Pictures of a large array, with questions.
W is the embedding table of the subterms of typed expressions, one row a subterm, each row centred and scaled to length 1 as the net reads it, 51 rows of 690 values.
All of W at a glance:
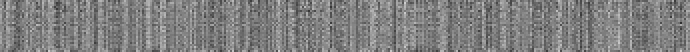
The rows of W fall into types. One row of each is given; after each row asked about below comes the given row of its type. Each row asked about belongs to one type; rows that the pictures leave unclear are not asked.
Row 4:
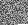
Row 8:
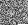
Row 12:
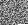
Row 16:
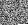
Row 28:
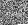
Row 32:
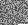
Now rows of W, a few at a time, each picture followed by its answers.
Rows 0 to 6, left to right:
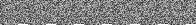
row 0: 32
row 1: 32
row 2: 12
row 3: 12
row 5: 12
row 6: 28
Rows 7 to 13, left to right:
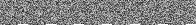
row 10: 4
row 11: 4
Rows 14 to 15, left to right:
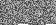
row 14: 32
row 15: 8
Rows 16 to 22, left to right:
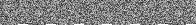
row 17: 8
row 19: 4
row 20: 4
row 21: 12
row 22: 8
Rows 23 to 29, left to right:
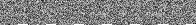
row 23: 4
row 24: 16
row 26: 28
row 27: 8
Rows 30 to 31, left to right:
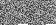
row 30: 32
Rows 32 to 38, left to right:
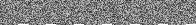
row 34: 8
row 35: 4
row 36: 16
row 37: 32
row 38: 4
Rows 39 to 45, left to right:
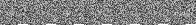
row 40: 32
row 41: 8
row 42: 16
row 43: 4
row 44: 32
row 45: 28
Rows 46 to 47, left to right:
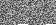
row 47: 12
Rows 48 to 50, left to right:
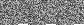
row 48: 32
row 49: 16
